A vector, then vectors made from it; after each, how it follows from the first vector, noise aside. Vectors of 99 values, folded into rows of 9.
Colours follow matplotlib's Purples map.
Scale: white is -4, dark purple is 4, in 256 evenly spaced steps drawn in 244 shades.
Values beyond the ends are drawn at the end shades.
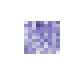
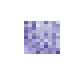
negated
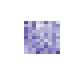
negated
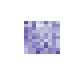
negated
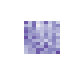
negated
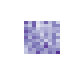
negated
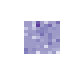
partly zeroed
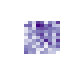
scaled up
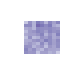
shrunk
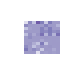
partly zeroed
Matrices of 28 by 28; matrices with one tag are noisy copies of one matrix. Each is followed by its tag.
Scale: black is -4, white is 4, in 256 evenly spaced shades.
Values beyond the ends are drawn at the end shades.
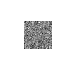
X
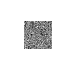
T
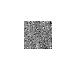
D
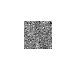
D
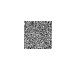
T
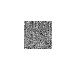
T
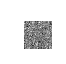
X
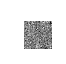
D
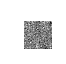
D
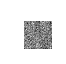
D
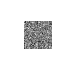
X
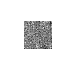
D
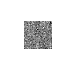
D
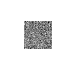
T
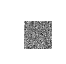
T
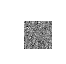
X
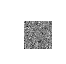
X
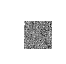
T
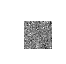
D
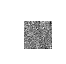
D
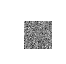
X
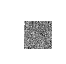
T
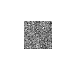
D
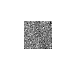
D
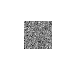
X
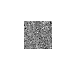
D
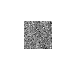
D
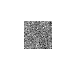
D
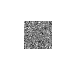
X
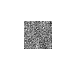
D
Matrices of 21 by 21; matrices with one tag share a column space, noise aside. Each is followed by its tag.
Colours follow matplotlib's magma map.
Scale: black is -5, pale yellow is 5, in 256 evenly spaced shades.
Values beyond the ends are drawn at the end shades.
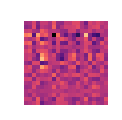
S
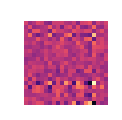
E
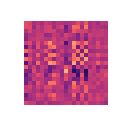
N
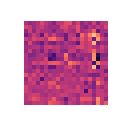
S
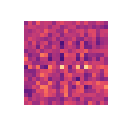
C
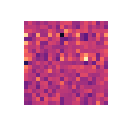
S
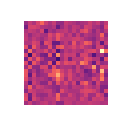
N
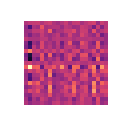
C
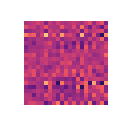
E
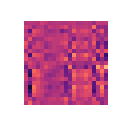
C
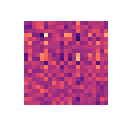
S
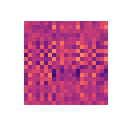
N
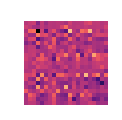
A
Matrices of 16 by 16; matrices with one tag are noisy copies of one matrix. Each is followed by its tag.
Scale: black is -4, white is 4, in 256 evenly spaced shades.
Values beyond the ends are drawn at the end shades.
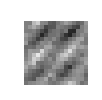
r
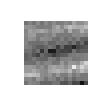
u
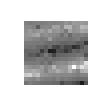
u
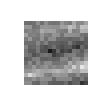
u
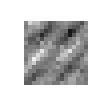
r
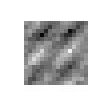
r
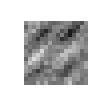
r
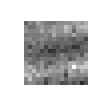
u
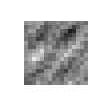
r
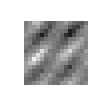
r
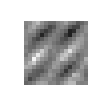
r
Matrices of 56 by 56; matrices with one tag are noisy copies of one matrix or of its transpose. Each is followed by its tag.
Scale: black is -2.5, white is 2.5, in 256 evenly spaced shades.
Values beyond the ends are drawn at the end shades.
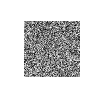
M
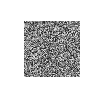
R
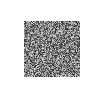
R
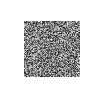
R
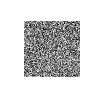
M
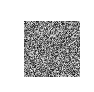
R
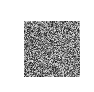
M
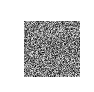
R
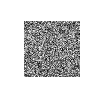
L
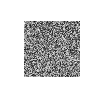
M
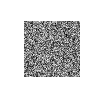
L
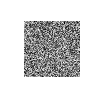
M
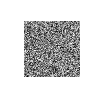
M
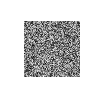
L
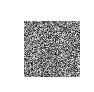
R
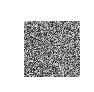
M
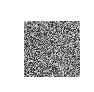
M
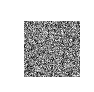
L
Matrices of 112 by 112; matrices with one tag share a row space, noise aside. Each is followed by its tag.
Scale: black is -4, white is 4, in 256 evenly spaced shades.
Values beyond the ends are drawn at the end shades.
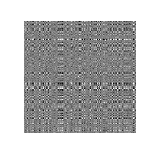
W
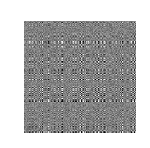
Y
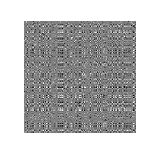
W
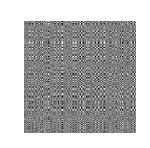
Y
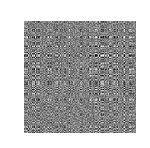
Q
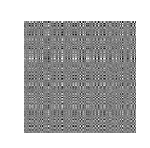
Y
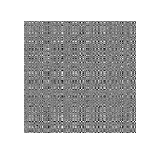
Y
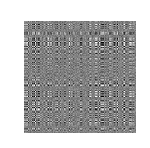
Q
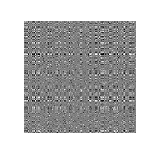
Q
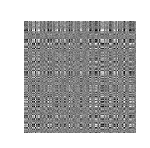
Q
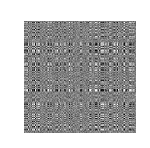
Q
